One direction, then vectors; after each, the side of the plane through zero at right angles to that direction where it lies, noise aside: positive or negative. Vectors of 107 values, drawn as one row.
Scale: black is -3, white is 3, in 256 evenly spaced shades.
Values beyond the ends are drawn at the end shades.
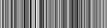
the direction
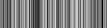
negative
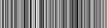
positive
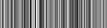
positive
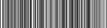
positive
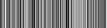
negative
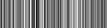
negative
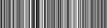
negative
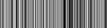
positive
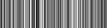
negative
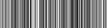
positive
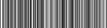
positive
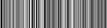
negative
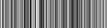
positive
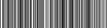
positive
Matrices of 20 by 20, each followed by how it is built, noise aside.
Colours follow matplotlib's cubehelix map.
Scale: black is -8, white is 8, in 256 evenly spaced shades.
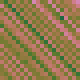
Toeplitz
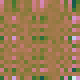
low rank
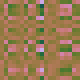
low rank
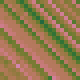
Toeplitz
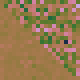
upper triangular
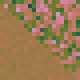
upper triangular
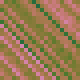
Toeplitz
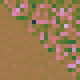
upper triangular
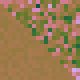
upper triangular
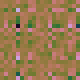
low rank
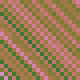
Toeplitz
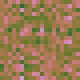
low rank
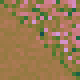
upper triangular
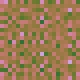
low rank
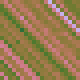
Toeplitz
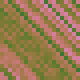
Toeplitz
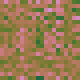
low rank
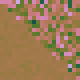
upper triangular
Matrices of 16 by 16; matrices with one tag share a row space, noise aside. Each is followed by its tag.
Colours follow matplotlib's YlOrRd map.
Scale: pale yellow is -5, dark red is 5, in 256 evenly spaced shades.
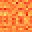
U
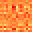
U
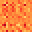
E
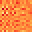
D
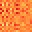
D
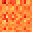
E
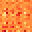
E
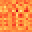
U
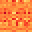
U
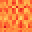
U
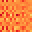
D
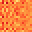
D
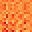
E
